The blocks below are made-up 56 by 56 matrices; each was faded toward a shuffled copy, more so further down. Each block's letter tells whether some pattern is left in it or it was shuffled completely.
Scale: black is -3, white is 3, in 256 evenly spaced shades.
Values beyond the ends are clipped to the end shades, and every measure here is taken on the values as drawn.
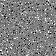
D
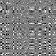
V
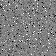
D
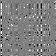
V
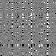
V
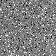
D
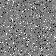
D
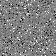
D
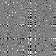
V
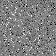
D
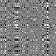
V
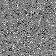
D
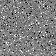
D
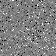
D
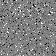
D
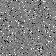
D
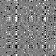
V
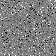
D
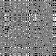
V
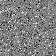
D
